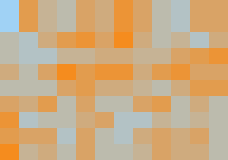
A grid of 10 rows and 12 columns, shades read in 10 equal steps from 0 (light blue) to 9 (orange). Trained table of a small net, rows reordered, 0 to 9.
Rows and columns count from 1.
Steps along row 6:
same same up up down same down down up up same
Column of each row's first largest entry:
7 7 7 12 4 5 3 1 1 1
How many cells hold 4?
12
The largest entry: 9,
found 3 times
